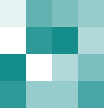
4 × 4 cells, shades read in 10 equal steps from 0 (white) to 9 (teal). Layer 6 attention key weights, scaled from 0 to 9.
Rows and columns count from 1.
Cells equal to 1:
1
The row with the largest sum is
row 4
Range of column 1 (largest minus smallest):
9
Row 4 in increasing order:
4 4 7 8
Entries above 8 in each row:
0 1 1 0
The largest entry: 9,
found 2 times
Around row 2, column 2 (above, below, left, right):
6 0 0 9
